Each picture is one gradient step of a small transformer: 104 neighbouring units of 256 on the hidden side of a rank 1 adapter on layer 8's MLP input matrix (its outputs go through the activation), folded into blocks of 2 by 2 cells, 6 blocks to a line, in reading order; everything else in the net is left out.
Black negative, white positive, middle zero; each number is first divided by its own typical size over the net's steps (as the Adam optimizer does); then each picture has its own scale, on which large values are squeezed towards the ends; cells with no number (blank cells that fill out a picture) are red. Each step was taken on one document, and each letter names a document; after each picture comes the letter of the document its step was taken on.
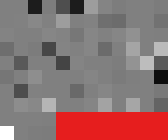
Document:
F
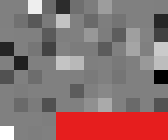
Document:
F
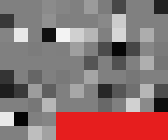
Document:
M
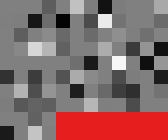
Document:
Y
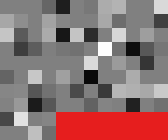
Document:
M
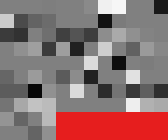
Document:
M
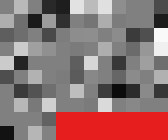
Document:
Y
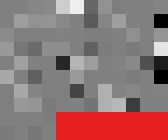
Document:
F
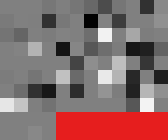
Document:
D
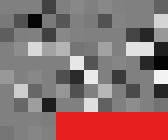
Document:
Y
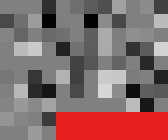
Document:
D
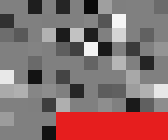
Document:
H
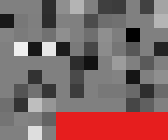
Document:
D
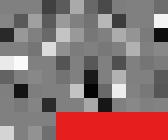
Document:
Y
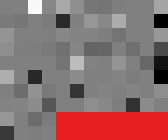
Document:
F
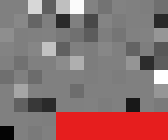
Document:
F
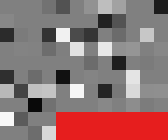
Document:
M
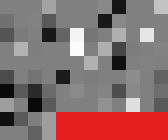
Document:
M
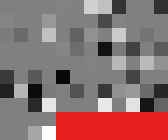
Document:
H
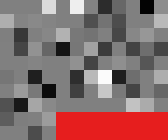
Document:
D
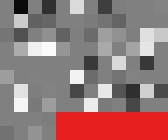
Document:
Y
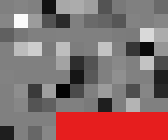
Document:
Y
